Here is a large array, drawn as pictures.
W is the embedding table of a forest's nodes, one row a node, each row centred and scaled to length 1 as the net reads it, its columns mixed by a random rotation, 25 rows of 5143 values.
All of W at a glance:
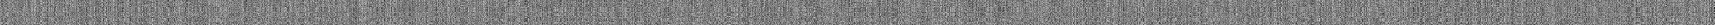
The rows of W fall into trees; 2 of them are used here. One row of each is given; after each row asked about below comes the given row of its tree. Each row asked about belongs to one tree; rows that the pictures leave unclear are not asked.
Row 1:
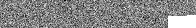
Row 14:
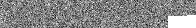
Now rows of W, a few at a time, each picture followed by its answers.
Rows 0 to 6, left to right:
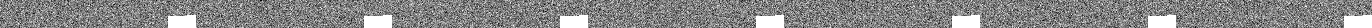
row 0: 1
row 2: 14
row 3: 1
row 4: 1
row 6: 1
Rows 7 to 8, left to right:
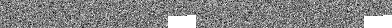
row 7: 14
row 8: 14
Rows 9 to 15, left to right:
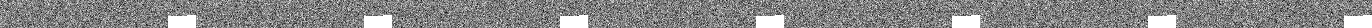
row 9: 14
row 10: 14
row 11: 14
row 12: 1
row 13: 14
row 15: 14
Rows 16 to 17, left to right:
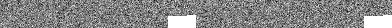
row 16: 1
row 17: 14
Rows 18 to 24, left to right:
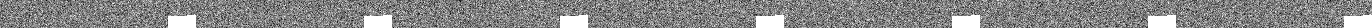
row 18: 1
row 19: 1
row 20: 1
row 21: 1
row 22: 14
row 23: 14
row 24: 1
